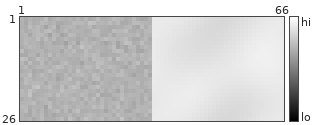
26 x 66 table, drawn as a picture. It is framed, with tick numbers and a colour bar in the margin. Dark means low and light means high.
The table splits into one row of 2 panels. Panel 1,1: high, fine-grained, faint in contrast. Panel 1,2: very high, smooth, faint in contrast.
